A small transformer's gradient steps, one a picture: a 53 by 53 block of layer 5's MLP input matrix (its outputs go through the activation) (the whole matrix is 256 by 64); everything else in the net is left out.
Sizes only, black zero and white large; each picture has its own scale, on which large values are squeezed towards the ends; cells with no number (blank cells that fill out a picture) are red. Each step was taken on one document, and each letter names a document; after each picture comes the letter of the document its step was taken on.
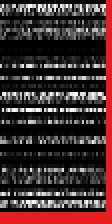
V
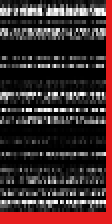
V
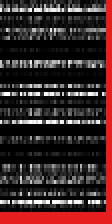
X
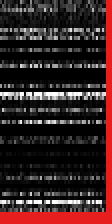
X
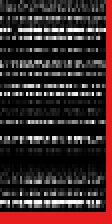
X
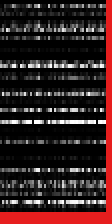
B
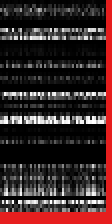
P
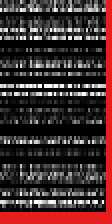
X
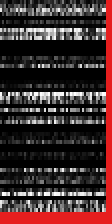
V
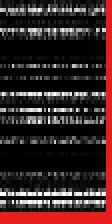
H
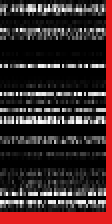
H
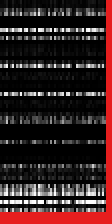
P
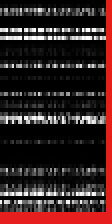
P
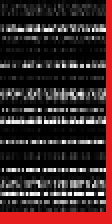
B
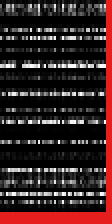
B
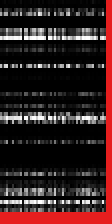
P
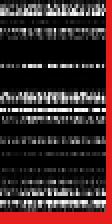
H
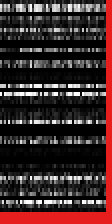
X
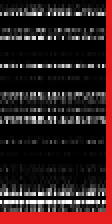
P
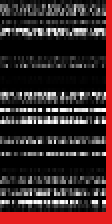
V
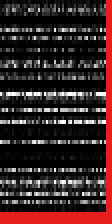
B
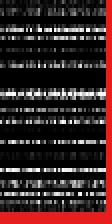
B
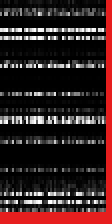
P
